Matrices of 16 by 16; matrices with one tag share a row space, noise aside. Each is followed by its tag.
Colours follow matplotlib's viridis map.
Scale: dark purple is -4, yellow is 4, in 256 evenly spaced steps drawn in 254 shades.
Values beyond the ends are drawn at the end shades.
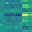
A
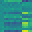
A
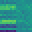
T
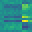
A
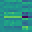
A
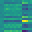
A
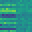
T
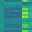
A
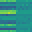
T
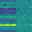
T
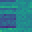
T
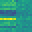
T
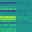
T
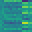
A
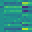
A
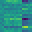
A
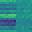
T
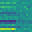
T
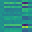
A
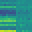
T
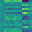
A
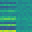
T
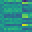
A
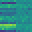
T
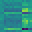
A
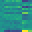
A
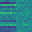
T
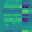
A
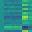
A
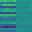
T
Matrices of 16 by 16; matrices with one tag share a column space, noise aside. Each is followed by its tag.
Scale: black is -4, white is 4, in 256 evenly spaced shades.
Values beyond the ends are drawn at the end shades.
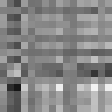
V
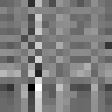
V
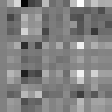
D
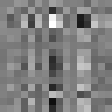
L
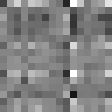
D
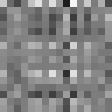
D
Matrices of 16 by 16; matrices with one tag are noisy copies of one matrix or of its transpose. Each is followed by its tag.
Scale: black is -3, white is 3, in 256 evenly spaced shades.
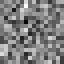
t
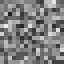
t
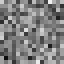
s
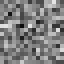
t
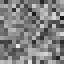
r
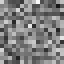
s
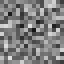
t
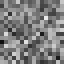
r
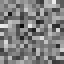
t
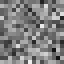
r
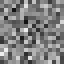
t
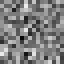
t
